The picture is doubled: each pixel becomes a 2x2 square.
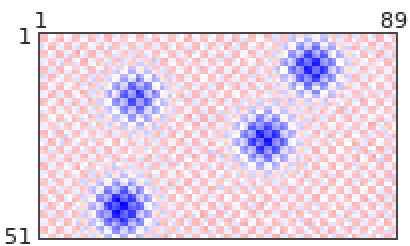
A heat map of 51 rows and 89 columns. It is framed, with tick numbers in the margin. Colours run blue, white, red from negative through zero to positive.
Seam: none. Odd rows or columns: none. Dips: four. Mirror symmetry: none.
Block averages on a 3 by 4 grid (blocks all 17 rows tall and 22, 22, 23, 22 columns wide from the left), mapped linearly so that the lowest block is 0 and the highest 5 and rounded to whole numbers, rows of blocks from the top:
4332
4405
1355
